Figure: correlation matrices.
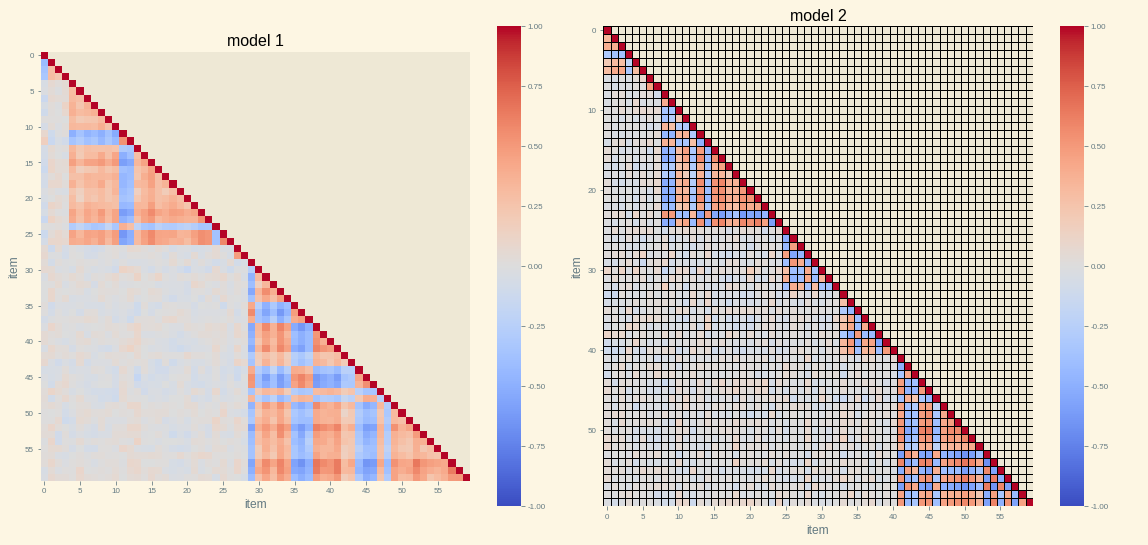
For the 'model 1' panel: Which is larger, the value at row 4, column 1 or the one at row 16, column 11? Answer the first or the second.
the first
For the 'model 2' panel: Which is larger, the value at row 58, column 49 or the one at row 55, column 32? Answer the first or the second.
the first
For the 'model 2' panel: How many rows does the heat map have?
60
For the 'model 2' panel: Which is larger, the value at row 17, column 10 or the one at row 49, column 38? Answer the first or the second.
the first
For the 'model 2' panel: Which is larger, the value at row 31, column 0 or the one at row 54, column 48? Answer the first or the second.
the second
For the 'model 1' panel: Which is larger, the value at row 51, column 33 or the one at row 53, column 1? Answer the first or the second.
the first
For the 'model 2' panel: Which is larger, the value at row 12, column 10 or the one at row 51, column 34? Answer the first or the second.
the second
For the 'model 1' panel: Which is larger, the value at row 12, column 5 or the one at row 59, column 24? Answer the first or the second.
the second
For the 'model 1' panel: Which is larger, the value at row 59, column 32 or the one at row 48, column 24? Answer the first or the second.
the first
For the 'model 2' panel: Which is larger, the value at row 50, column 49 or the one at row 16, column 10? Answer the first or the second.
the first
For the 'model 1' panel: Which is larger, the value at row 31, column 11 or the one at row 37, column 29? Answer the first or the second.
the second
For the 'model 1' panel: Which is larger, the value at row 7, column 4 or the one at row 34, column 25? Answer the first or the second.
the first
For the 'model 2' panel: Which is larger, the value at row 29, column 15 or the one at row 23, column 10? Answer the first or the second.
the first
